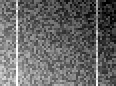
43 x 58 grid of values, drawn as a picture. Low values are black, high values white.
Stripes: none. Ninth with the highest average: bottom left. Odd lines: columns 9 and 49. Ninth with the lowest average: top right. Slope: up to the bottom left.
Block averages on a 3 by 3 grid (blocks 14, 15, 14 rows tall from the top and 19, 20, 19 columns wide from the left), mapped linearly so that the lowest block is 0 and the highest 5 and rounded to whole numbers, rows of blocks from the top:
310 / 421 / 532
